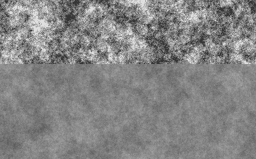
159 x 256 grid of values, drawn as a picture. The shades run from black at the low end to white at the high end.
The texture is blotchy. Neither half mirrors the other. On average the colour sits 50% of the way up the scale. The bottom part is calmer, past a seam about 40% of the way down.
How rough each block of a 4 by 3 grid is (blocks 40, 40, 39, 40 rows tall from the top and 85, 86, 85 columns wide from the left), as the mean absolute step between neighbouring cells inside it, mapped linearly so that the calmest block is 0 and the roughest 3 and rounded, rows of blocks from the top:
333 / 222 / 000 / 000
